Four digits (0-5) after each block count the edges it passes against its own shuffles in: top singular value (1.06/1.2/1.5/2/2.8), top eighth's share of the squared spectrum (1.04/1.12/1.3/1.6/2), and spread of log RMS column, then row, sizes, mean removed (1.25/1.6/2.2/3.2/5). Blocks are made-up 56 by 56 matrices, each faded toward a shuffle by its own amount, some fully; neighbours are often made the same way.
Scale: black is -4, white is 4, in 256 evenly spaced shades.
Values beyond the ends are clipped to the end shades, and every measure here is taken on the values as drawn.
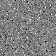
0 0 0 0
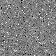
0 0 0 0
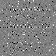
3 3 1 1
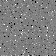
2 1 0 0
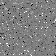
2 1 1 0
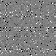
4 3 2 2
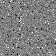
1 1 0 0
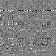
4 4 1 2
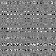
4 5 2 4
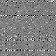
4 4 1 3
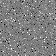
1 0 0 0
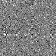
3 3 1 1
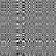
5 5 4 4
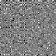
4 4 2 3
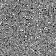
1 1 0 0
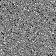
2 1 0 0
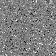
2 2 0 0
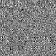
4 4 2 2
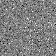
1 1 0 0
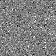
2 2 0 0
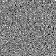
3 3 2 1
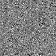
2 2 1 1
